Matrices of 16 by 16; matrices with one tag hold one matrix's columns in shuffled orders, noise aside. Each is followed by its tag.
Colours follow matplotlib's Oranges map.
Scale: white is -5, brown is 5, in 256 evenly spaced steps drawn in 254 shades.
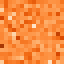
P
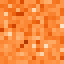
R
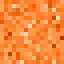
P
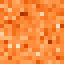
R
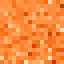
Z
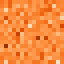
P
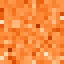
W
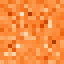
R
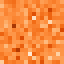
W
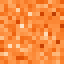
R
